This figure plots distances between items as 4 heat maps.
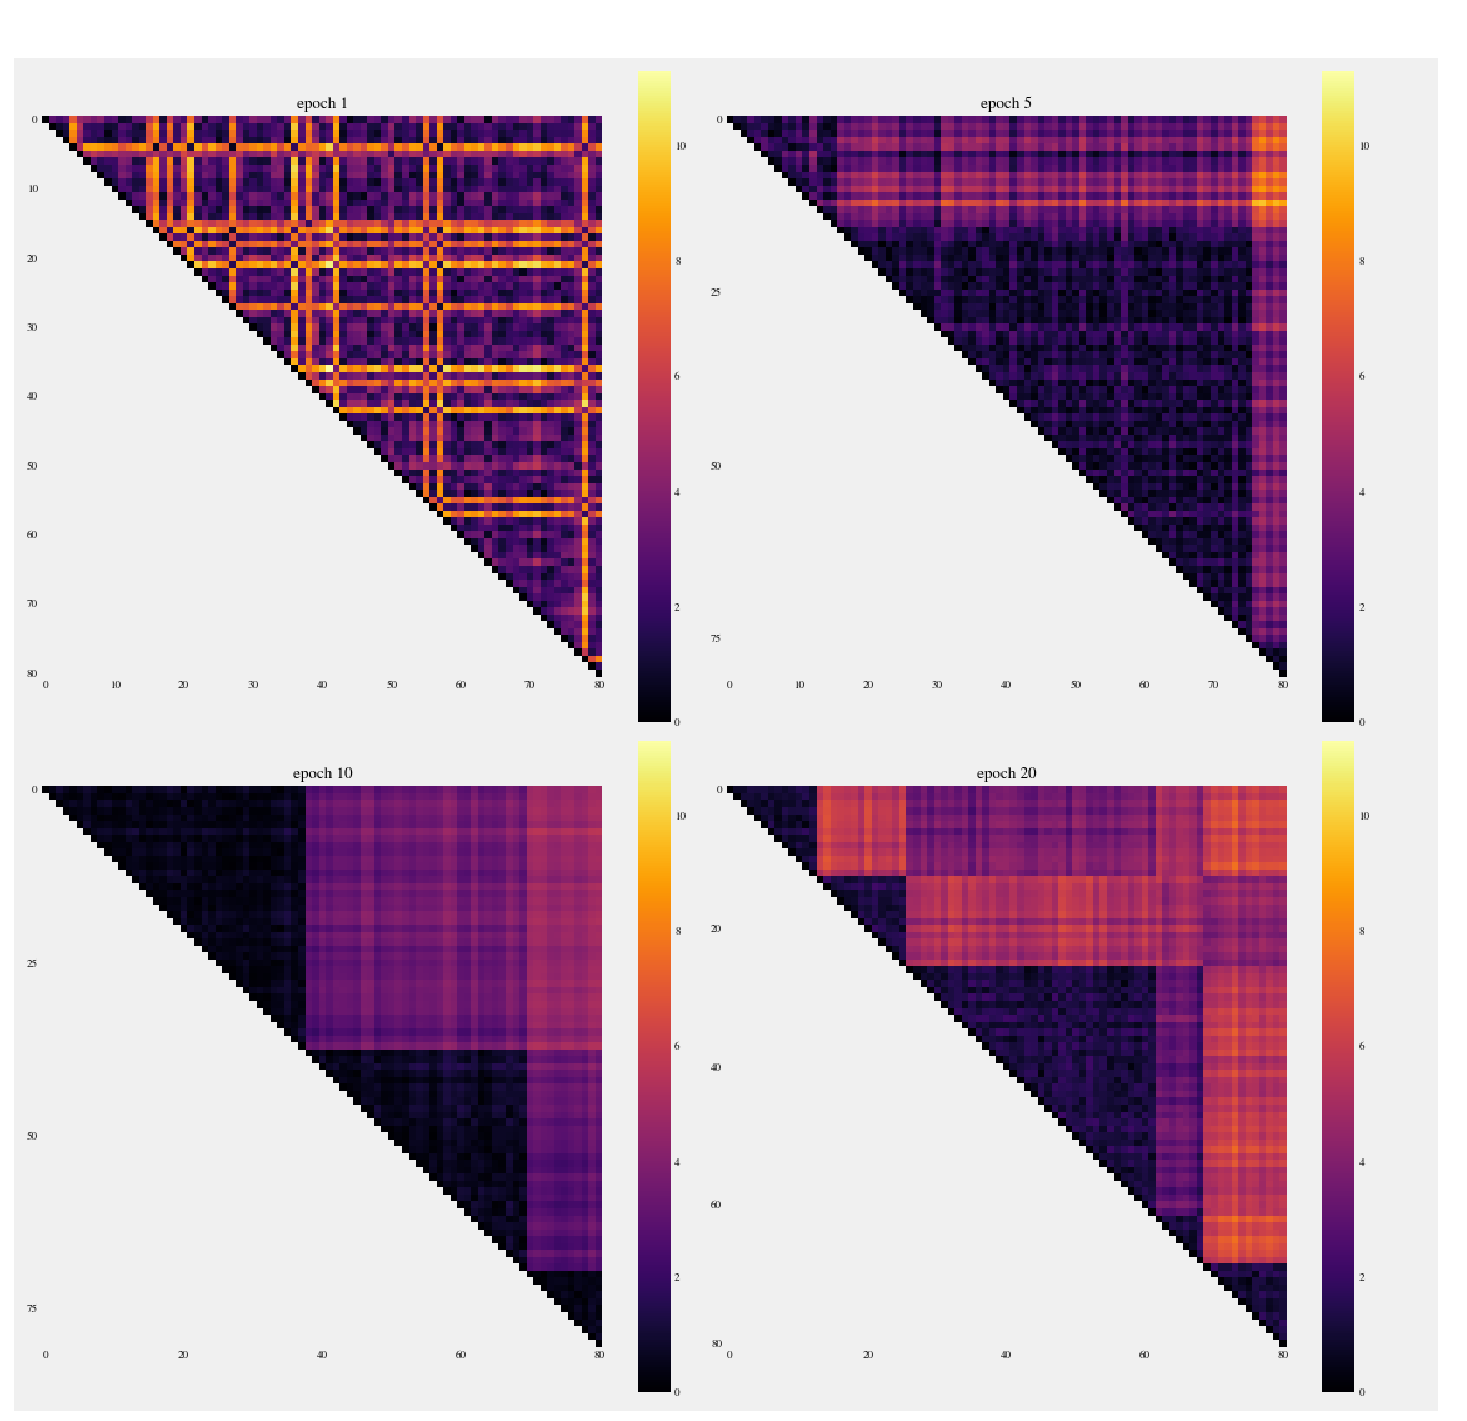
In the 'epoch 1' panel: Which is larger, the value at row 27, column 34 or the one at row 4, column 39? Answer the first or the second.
the second
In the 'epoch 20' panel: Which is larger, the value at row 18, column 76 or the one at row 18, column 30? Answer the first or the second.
the second
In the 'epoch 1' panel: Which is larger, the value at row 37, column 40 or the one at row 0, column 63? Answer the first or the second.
the second
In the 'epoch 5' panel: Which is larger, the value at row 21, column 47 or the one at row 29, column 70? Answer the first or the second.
the first
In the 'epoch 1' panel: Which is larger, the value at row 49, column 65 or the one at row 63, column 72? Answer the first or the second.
the first
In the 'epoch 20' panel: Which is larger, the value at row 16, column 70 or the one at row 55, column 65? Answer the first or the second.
the first
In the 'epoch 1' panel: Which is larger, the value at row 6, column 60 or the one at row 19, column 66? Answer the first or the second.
the first
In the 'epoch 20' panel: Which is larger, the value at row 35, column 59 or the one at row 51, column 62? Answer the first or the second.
the second
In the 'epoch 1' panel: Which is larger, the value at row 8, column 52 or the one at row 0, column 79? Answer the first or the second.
the first
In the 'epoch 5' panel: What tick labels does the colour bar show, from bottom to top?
0, 2, 4, 6, 8, 10
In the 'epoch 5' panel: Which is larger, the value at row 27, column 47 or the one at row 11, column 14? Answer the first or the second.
the first
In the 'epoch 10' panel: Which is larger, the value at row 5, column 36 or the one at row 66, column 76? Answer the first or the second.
the second
